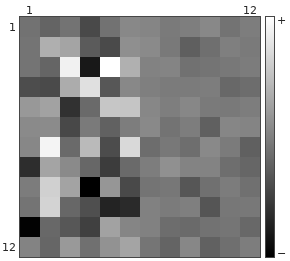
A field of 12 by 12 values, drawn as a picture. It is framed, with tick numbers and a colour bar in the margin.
No overall slope runs across the table. The top right is the smoothest part. The right part is calmer, past a seam about 50% of the way across. On average the colour sits 50% of the way up the scale.
